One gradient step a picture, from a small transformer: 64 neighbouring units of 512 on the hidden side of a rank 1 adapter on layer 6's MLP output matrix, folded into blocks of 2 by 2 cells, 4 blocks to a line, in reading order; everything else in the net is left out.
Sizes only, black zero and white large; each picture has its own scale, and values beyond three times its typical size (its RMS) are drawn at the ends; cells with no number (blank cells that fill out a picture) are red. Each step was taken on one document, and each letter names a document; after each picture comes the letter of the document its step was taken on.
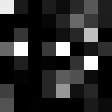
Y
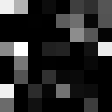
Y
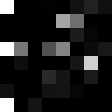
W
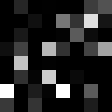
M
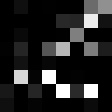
M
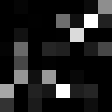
M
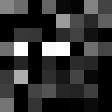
Y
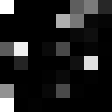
W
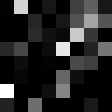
Y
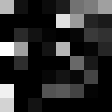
W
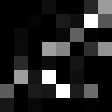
M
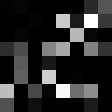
M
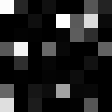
Y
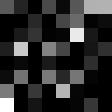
Y
